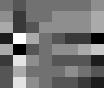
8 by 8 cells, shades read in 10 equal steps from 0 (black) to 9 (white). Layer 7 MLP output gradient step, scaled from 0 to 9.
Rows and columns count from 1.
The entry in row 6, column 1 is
2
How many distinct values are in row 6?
6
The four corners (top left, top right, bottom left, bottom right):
4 5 3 1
